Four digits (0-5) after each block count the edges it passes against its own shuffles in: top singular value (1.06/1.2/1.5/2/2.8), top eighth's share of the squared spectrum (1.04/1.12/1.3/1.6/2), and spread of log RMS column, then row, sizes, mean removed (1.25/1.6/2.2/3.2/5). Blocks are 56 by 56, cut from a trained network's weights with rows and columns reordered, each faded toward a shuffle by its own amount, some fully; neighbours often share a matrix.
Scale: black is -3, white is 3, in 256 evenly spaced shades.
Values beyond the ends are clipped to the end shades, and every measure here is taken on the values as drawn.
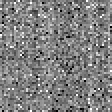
2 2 0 1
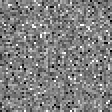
0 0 0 0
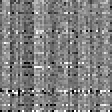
4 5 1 4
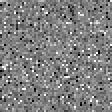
0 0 0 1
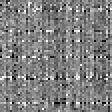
4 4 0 3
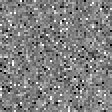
0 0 0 0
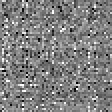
2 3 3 0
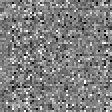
2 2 2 0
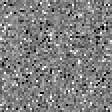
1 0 0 0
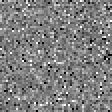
0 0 0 0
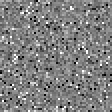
0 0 0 0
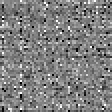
2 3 2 0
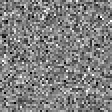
1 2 0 1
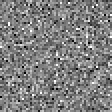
0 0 0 0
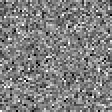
1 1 0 1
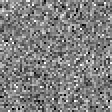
2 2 0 0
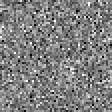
1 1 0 0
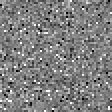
0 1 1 0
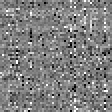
2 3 2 0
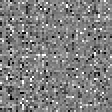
1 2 2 0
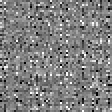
2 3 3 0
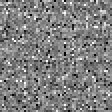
2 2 2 0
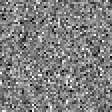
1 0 0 0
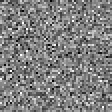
2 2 1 1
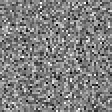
1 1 0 0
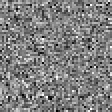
2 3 2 1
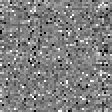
1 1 1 0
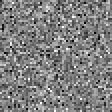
2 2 0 0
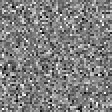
2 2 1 1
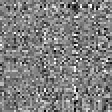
3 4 3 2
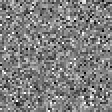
2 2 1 0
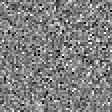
0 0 0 0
